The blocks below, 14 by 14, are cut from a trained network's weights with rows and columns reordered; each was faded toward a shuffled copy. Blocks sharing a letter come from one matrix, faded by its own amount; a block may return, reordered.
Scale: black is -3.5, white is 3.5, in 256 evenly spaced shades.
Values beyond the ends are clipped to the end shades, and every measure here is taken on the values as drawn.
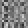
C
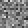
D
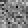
D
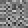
C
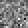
D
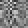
C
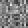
C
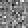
D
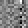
C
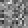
C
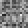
C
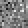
D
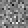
D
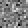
D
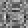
C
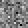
D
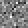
D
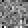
D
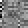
C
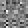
C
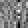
C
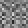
C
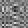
C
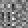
C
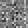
C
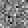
D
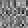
C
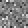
D
